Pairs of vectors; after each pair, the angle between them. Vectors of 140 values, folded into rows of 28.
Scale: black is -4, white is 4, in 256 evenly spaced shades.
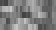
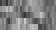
nearly parallel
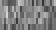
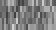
nearly opposite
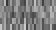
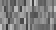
partly aligned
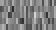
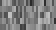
partly opposed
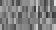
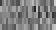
nearly parallel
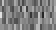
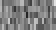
orthogonal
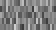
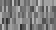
partly aligned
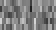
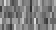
nearly parallel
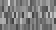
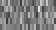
partly aligned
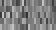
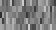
partly aligned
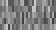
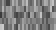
orthogonal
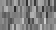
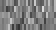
nearly opposite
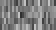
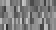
orthogonal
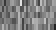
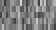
nearly parallel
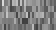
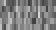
orthogonal
